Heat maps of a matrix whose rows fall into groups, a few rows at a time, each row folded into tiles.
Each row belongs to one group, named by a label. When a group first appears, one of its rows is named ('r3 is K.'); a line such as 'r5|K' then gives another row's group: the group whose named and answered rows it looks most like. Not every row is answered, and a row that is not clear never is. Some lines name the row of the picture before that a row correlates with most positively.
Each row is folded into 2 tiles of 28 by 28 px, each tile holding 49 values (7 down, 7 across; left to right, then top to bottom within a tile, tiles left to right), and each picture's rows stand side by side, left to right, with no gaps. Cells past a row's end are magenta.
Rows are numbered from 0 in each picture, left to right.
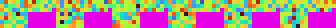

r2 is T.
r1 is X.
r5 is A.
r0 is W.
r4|W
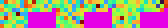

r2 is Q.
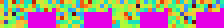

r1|W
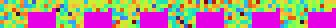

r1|A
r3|A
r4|W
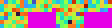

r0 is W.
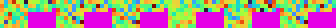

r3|Q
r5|T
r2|T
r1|T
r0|X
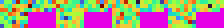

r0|X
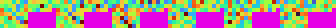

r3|W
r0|T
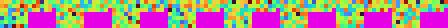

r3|A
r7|X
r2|T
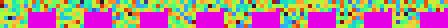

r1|Q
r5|X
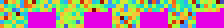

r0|W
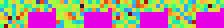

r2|W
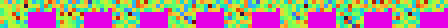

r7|W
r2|W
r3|T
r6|A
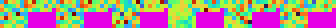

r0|W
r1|W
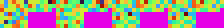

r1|Q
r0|X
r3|W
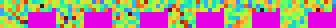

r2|W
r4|Q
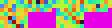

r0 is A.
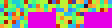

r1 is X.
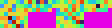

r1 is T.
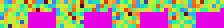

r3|W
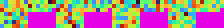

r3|W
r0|X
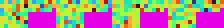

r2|Q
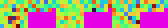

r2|T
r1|Q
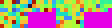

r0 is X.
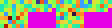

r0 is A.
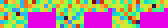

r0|W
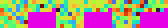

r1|A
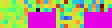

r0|Q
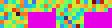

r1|A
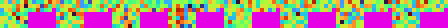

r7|W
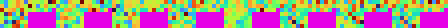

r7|A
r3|W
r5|A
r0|X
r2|A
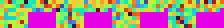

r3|A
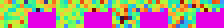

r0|Q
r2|A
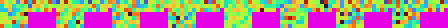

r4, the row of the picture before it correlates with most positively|1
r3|A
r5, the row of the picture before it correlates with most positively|3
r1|Q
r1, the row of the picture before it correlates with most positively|0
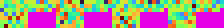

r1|X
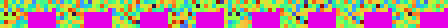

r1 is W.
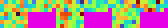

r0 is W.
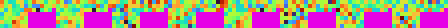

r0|Q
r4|Q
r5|X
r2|A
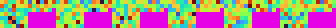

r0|A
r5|A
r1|Q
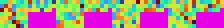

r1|T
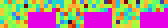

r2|X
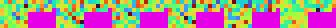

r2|W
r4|Q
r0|T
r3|T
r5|Q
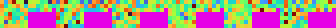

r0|X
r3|T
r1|Q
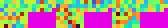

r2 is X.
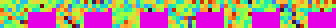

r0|T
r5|A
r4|X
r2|Q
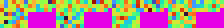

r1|A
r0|X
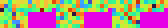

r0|A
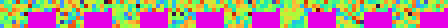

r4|X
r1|X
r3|X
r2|T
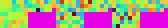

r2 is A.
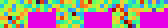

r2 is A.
